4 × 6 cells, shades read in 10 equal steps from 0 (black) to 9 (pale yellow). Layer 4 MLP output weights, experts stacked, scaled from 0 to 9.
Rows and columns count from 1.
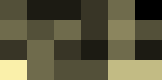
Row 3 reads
2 4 2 1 4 1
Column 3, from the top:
1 4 2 3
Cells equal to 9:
1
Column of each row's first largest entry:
5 5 2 1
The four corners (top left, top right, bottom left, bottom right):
3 0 9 7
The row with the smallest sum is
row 1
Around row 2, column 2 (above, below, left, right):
1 4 4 4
